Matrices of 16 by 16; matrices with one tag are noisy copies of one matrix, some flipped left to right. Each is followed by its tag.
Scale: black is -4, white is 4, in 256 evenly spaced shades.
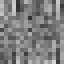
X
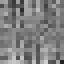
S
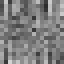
X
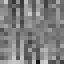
S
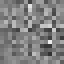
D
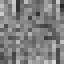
X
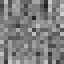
X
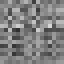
D
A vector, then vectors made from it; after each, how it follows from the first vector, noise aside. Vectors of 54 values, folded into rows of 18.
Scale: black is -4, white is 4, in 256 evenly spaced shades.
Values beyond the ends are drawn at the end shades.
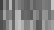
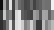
scaled up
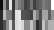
scaled up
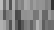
negated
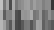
negated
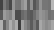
sign-scrambled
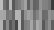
sign-scrambled
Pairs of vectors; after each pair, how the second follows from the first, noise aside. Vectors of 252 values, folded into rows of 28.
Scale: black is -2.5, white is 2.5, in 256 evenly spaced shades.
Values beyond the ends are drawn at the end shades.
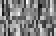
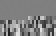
partly zeroed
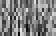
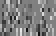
partly zeroed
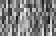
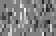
partly zeroed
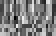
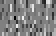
partly zeroed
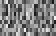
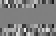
partly zeroed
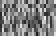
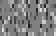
partly zeroed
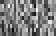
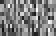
copied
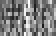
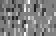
partly zeroed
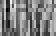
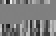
partly zeroed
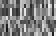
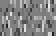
partly zeroed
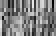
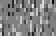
partly zeroed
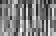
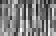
copied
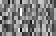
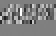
partly zeroed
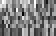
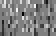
partly zeroed
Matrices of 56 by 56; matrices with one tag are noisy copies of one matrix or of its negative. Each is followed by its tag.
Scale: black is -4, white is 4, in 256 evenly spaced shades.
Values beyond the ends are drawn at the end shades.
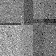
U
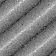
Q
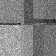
U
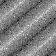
Q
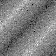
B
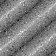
Q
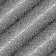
Q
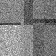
U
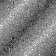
B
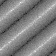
Q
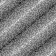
Q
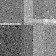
U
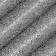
Q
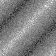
B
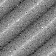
Q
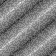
Q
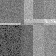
U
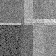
U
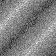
B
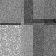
U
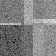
U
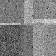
U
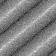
Q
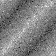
B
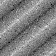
Q
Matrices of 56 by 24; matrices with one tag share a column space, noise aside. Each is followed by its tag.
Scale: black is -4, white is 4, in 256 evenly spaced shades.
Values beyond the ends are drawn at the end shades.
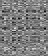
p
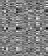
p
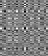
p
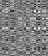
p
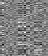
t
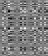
p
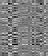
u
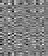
u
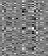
p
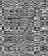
p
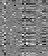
u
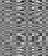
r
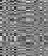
r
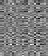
u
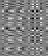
p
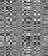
r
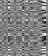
r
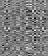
p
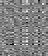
u
